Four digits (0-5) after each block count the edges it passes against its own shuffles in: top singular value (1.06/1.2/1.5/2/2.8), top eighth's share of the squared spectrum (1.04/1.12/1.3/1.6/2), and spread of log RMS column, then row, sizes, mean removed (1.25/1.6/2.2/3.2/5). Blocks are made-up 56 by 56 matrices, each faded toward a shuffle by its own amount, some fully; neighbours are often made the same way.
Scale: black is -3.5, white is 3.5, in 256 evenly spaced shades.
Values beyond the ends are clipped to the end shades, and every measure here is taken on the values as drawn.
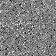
0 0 0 0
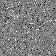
0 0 0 0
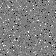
0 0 0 0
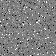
1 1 0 0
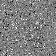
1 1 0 1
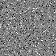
1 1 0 0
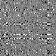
4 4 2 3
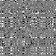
4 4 2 3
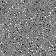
1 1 0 0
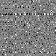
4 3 1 2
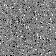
1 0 0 0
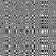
5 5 3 3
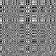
5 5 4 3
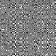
4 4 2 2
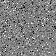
0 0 0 0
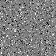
2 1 0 0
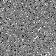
2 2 0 0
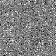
3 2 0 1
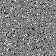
1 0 0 0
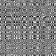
5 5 3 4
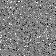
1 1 0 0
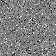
1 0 0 0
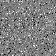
3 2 0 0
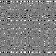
4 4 2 3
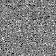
3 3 1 0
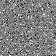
1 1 0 0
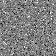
0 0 0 0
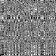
4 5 3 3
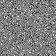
0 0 0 0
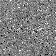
0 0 0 1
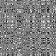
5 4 2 3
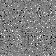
3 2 0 1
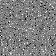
2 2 0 0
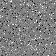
0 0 0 0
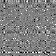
4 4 2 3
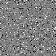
3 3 1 2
